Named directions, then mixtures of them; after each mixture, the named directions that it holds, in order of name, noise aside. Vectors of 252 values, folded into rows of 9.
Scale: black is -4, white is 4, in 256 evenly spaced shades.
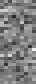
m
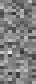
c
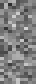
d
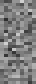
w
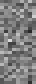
c, w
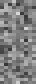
d, m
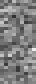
m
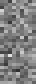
c, m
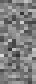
m, w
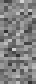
w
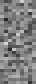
w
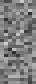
w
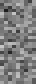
c, m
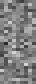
d, w
